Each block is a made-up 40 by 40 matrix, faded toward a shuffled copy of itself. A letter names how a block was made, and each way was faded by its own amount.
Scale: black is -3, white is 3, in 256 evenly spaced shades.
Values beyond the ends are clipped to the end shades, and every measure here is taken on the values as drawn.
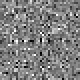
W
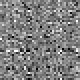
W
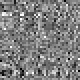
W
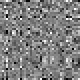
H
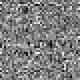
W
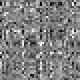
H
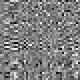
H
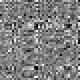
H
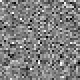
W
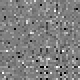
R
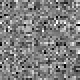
W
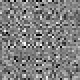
H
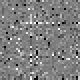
R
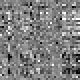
H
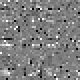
R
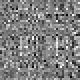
H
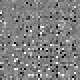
R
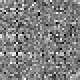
W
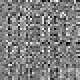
H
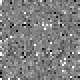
R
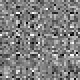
H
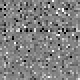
R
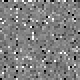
R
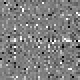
R
